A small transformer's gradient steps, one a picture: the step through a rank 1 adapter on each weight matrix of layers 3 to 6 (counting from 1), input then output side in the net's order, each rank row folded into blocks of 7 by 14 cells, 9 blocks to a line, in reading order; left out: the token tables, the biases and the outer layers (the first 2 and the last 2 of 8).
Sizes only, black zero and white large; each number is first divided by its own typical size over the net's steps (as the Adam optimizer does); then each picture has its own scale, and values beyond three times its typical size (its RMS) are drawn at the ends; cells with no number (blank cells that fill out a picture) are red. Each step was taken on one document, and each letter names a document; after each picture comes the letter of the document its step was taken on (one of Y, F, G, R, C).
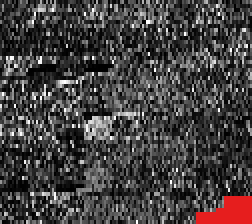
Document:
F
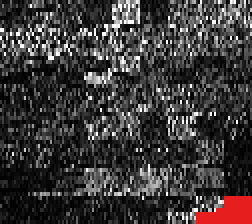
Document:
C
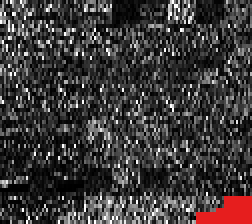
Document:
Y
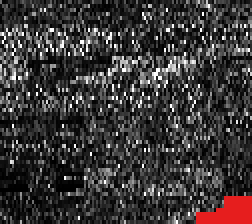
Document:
Y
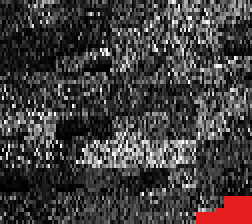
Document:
F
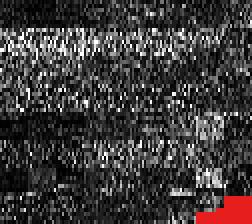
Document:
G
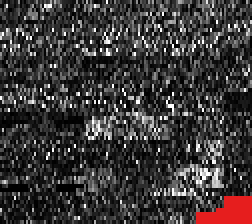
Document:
Y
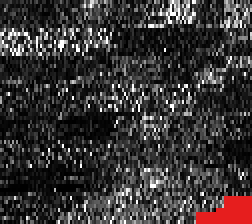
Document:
Y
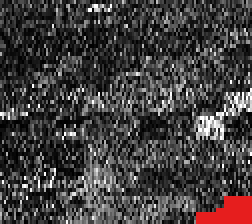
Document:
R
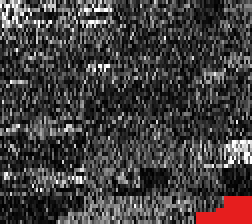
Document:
C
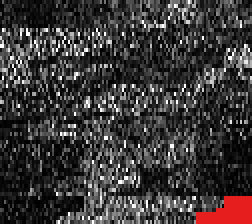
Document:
G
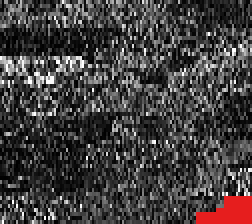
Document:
R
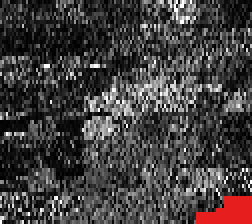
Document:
R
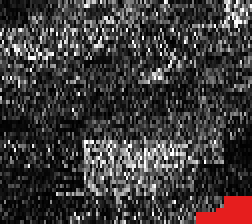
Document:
G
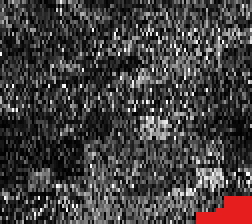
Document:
R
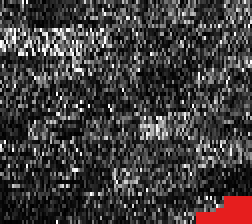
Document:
G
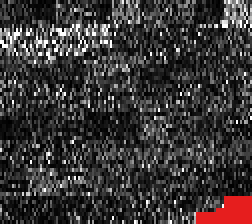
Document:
G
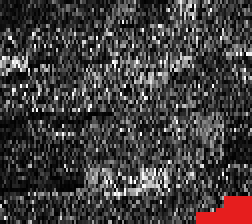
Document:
C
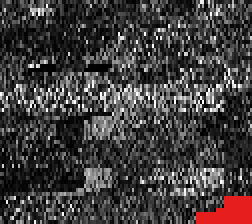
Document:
F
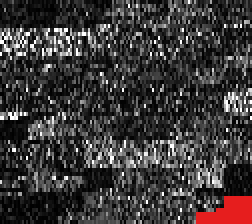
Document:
G
